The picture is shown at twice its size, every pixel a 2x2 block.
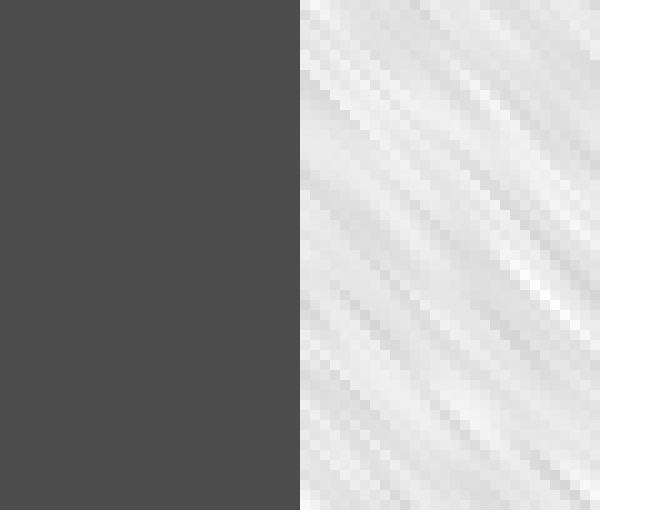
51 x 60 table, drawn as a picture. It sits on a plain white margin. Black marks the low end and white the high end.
It is made of 1 by 2 panels. Panel 1,1: low, flat. Panel 1,2: very high, slanting down to the right, faint in contrast.
